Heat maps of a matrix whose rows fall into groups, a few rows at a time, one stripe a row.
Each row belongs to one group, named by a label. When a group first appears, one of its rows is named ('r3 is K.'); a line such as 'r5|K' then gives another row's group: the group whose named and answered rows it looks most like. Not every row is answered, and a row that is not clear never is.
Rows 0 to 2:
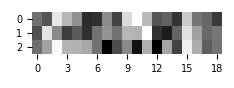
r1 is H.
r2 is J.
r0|H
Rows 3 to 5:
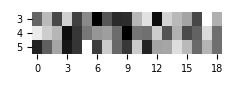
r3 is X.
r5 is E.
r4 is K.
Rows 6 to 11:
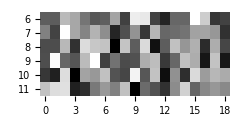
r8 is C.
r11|K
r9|X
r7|J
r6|H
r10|J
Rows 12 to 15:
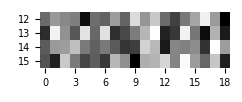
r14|X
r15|E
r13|X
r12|H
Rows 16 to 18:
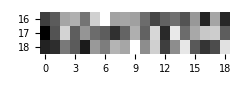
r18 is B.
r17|J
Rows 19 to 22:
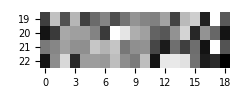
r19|X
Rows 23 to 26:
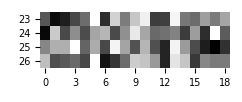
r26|B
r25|B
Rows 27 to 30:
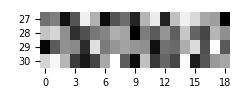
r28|K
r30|K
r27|X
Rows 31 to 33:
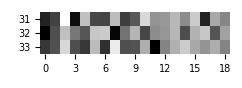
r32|J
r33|E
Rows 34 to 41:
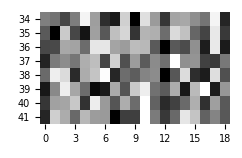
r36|C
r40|C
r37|B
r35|E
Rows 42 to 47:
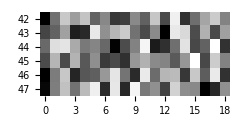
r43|B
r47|B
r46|E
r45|X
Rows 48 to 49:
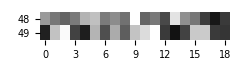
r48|B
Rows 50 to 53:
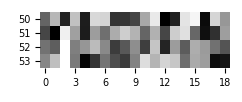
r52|J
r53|H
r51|B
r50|X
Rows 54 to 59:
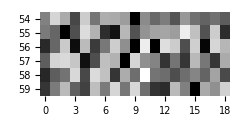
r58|C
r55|X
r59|B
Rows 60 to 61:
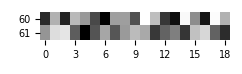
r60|X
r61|H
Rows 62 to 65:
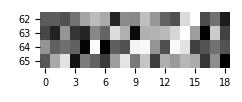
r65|E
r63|E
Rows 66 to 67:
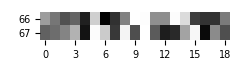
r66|B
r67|C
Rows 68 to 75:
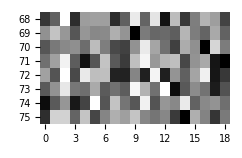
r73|H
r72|J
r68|J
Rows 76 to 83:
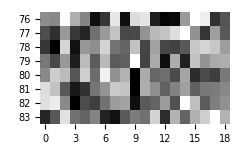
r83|J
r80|K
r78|J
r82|K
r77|E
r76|H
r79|J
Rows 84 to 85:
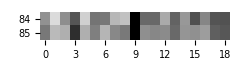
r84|K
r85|K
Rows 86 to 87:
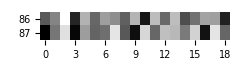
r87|E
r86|J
